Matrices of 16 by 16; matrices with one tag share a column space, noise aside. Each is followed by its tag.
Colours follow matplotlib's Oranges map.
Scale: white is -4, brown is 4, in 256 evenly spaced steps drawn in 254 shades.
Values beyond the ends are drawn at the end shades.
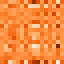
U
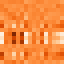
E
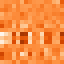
E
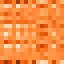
U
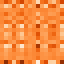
U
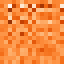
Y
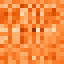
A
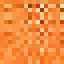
Y
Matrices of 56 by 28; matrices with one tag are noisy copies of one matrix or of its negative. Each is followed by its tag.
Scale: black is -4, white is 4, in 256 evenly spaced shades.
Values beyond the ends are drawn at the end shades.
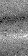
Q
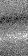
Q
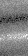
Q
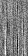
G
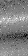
Q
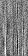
G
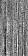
G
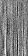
G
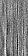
G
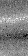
Q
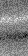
Q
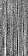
G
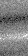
Q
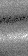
Q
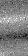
Q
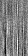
G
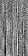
G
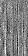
G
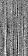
G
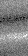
Q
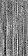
G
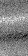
Q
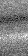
Q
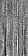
G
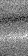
Q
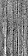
G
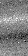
Q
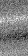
Q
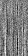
G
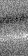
Q
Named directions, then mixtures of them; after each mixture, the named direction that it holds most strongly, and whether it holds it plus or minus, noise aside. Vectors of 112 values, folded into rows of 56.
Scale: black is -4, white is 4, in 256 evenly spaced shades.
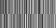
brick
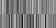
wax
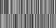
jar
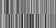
wax, plus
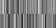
wax, plus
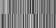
brick, minus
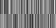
jar, plus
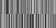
wax, plus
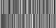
jar, minus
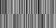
brick, plus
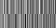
brick, minus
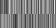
jar, plus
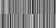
jar, minus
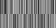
jar, plus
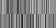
wax, plus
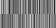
jar, minus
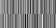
brick, minus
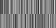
jar, plus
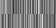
brick, minus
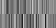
wax, plus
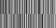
brick, plus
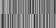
jar, minus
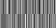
jar, minus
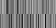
wax, plus
